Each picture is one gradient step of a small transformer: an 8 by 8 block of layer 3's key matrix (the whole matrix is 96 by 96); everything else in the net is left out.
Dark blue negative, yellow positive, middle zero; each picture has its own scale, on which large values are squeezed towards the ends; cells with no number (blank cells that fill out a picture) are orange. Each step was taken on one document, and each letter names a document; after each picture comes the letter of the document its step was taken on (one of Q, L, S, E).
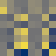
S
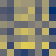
S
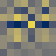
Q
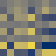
S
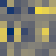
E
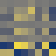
S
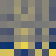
S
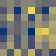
E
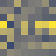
Q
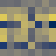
Q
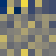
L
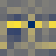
Q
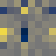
E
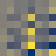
S
